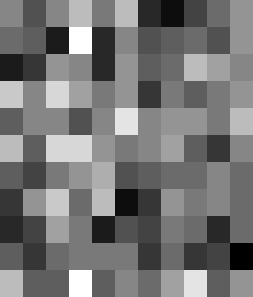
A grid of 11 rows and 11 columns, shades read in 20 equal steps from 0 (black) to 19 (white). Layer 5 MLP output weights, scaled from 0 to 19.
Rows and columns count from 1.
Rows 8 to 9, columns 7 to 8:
4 11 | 5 9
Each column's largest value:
15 11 16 19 14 17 10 12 17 12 14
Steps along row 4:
down up down down up down up down up up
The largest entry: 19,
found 2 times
